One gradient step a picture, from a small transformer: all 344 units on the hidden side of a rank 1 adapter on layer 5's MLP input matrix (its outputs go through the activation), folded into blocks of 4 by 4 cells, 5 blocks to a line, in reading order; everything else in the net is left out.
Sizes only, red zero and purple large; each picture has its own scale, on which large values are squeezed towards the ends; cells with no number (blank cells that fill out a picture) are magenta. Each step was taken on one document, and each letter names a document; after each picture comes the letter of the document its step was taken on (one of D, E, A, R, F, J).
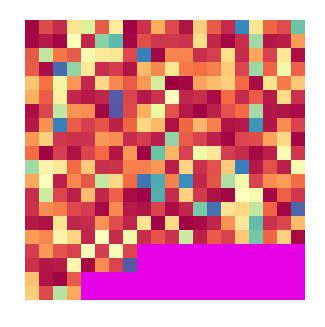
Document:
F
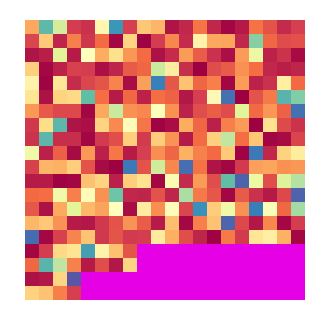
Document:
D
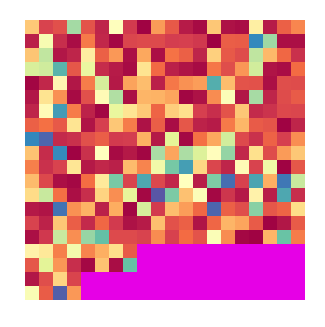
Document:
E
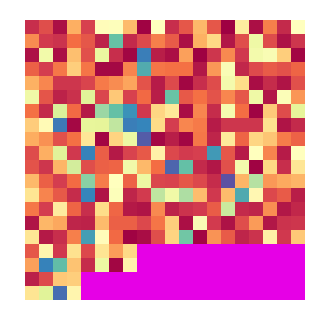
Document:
E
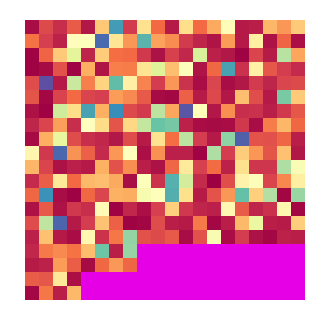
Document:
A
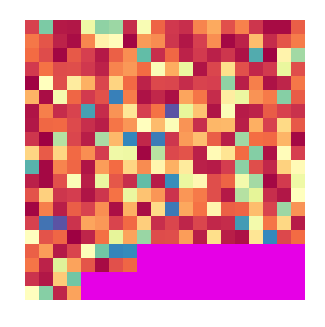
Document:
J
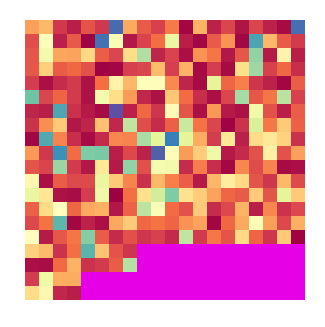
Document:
F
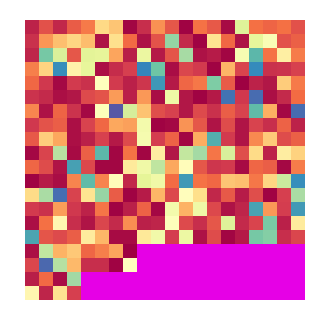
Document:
E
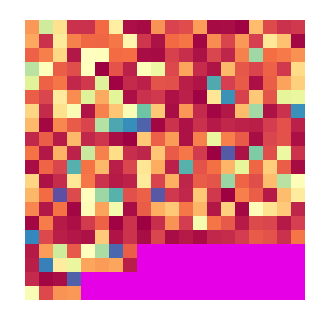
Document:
D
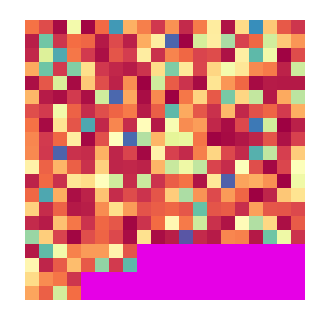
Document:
F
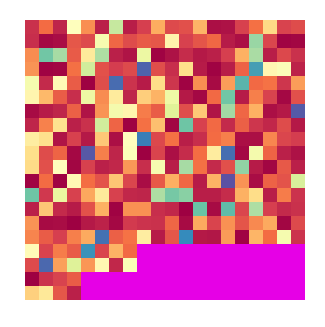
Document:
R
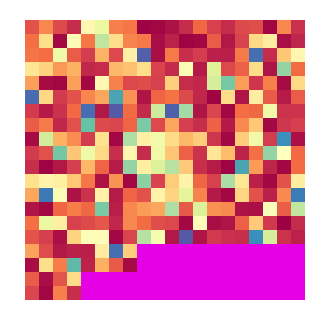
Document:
J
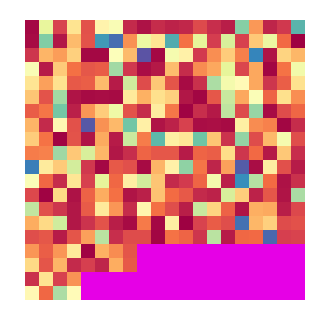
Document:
F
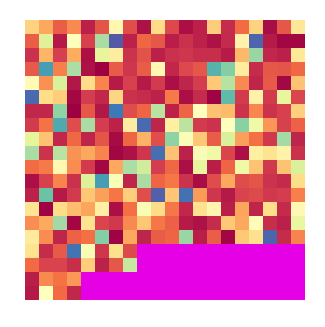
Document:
F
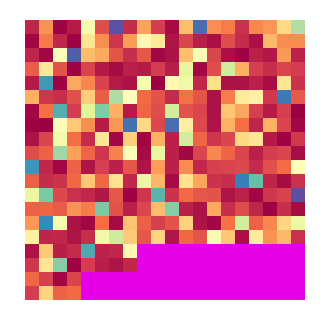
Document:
A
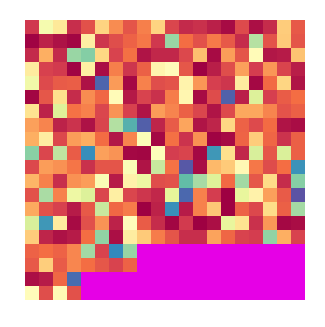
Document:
D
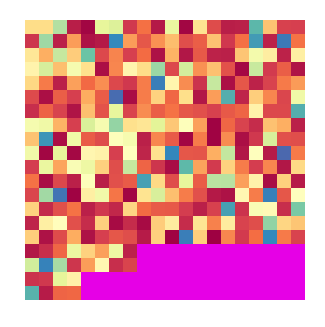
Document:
E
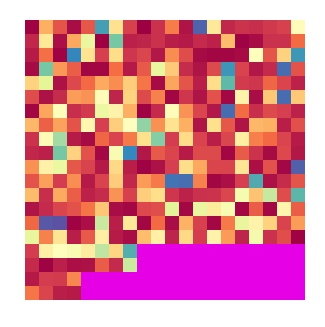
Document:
A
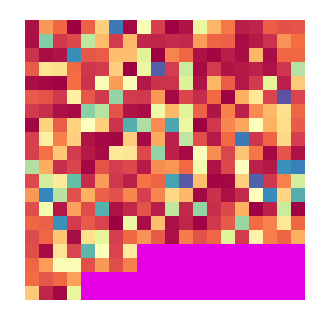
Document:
A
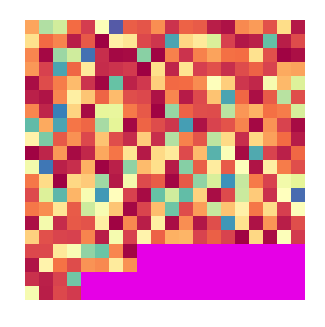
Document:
D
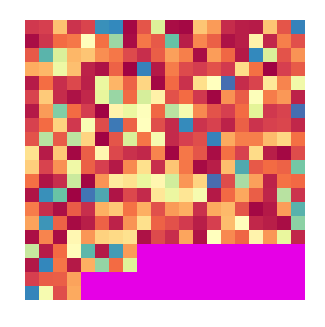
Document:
R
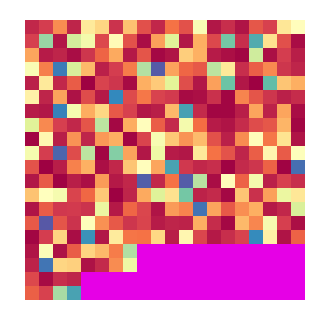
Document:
J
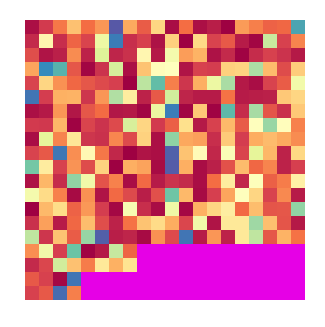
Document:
F
